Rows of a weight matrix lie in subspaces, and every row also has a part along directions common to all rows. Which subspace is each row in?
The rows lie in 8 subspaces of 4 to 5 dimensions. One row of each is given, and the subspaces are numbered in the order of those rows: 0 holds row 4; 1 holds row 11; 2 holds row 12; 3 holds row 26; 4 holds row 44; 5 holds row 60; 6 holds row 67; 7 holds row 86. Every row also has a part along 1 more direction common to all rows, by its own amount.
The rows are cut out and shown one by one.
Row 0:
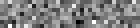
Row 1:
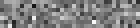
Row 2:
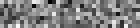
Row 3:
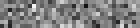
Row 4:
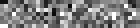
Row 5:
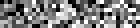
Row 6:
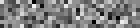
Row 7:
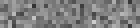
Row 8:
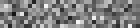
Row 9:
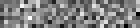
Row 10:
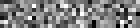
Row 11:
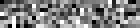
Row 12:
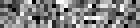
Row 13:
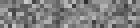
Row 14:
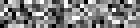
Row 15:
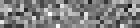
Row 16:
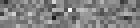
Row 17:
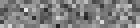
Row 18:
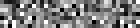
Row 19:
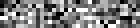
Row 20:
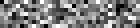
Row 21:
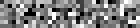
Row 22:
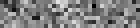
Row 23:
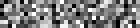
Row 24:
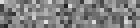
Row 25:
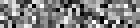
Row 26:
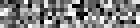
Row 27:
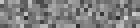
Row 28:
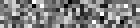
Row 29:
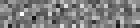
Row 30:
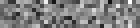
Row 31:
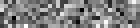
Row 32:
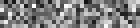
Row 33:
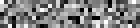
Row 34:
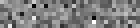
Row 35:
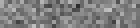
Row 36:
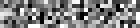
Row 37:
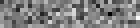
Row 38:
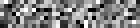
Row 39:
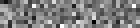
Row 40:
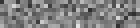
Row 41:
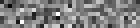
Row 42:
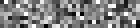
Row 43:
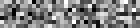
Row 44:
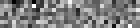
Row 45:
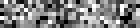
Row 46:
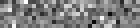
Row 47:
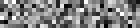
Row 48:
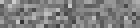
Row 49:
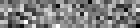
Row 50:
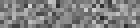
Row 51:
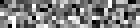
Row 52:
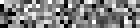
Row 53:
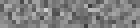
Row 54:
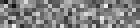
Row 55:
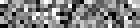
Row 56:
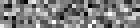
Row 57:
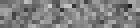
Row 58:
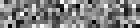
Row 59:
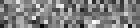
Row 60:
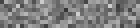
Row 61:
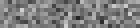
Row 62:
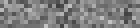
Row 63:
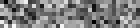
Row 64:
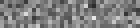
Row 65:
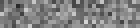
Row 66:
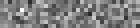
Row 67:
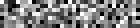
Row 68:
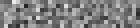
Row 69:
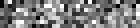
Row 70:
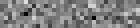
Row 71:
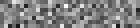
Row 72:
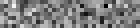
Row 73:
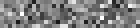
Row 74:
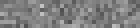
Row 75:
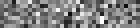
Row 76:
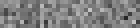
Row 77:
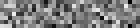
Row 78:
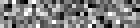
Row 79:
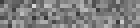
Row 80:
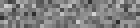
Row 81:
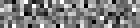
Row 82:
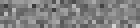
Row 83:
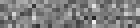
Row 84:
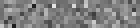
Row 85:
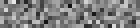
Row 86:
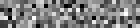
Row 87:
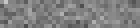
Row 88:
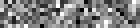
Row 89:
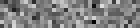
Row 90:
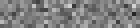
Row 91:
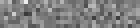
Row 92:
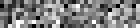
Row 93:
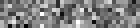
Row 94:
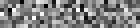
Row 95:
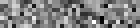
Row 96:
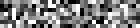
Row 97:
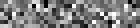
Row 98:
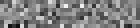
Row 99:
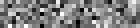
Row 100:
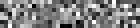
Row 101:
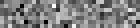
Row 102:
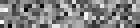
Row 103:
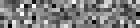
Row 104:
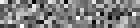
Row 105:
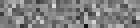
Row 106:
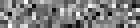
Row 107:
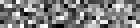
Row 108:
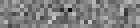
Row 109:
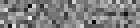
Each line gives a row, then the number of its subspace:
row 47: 1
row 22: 2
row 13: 5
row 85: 5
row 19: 2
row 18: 3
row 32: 1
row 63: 2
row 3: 7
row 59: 4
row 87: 2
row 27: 6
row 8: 1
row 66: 6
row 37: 3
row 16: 2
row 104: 6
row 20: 5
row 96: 4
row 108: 2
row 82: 4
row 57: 5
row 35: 4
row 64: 7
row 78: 7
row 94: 7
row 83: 7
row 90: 0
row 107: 5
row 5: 3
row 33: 1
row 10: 3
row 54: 6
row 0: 1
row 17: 5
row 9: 3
